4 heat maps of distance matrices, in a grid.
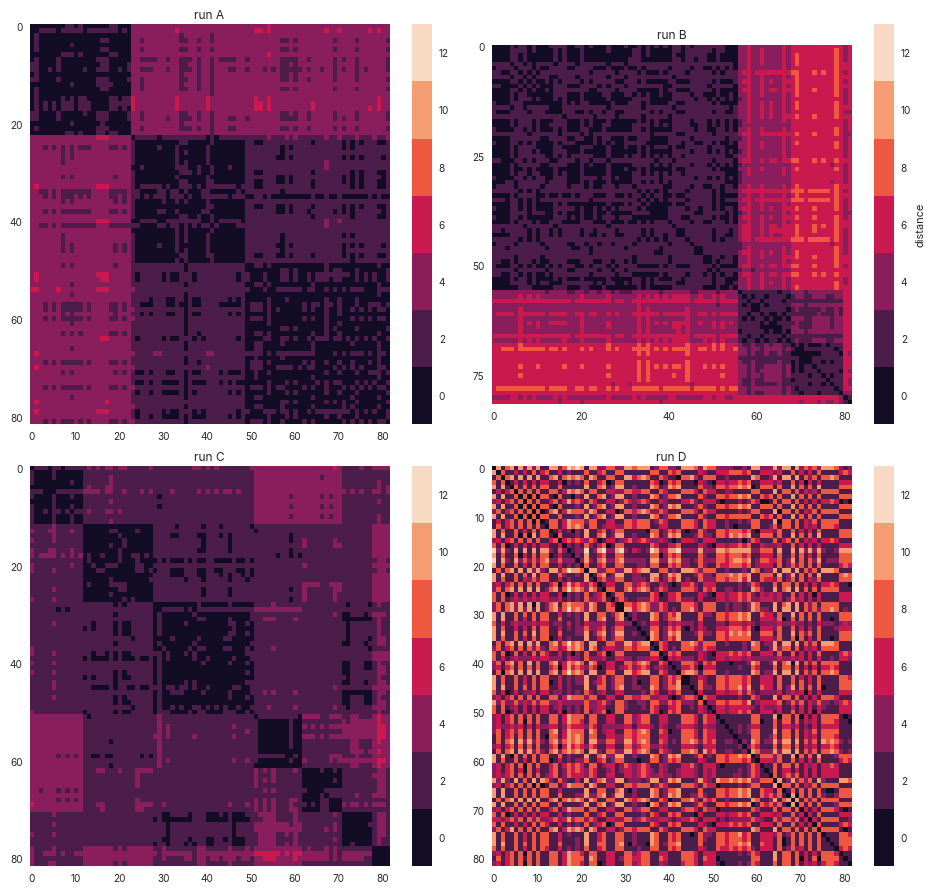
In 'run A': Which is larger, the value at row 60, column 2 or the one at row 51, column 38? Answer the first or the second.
the first
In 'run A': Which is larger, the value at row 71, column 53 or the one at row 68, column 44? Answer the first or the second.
the second
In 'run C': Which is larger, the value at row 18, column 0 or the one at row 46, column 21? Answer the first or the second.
the first
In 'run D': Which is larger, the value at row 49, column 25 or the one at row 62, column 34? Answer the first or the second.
the second
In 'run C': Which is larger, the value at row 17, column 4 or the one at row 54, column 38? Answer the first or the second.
the first
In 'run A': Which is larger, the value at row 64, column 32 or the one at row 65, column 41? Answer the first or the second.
the second
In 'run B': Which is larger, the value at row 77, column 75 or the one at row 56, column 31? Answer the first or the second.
the second
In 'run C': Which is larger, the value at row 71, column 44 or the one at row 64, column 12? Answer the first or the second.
the second
